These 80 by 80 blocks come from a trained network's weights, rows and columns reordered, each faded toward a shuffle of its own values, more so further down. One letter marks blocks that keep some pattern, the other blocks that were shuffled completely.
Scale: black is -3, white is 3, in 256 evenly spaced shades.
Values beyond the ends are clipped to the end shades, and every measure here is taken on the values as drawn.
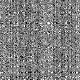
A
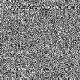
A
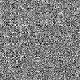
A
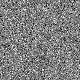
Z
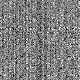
A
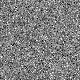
Z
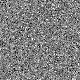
Z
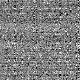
A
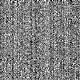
A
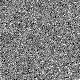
Z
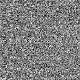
A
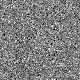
Z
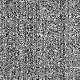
A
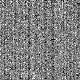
A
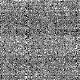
A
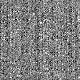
A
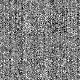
A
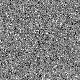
Z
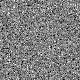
Z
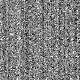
A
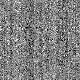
A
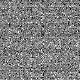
A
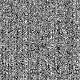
A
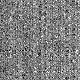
A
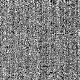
A
